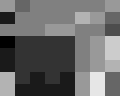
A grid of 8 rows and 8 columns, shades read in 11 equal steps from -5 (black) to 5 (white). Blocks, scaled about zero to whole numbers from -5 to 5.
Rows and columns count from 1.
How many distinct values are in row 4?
5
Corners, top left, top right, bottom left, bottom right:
1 1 2 -1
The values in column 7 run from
0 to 4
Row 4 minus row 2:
-1 -3 -3 -3 -3 -2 0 4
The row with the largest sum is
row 1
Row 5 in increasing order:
-4 -3 -3 -3 -3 0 1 3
